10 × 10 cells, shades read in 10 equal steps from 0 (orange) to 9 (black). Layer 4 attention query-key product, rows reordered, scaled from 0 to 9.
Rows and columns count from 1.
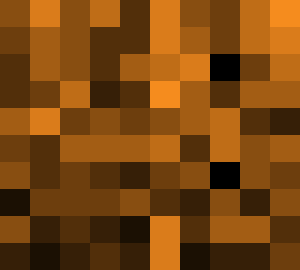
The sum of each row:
29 36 41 41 40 37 55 55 51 63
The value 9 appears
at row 3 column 8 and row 7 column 8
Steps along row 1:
down up down up down up up down down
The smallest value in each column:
3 1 2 2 3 0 1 2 2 0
